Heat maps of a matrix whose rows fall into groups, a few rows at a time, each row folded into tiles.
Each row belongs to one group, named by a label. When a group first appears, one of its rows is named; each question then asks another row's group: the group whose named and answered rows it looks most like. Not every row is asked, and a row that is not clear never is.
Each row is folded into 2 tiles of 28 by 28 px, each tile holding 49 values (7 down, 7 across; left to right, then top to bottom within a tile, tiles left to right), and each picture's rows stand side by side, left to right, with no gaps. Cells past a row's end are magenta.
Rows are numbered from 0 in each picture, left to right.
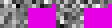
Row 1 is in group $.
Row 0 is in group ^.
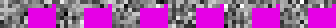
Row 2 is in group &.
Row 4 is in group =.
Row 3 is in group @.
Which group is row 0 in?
^
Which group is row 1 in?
=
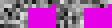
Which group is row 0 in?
&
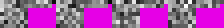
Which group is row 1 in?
&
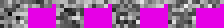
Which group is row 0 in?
=
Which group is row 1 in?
@
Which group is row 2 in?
@
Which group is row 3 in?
$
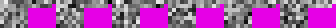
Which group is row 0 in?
^
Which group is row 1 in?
&
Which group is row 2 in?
^
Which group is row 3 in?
@
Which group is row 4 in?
^
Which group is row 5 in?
@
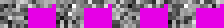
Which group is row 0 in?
@
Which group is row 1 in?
=
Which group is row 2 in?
^
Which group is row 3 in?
=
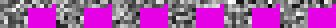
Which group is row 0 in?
$
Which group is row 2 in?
^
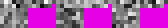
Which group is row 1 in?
@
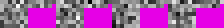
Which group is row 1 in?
&
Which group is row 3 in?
$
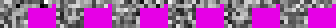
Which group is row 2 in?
$
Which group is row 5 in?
$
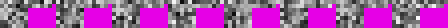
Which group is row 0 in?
^
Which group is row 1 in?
@
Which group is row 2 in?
^
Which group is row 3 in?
$
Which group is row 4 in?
=
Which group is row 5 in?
@
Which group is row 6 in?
^
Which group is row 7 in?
$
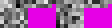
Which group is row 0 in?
&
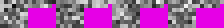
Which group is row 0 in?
&
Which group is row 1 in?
@
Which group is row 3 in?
$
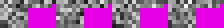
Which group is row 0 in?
^
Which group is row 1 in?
$
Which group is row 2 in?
&
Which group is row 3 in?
&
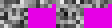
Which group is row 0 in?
@
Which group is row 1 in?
&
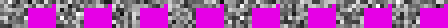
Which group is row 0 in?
$
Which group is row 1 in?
&
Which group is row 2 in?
=
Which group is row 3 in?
&
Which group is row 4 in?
$
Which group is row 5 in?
@
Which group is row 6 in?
$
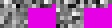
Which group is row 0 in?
^
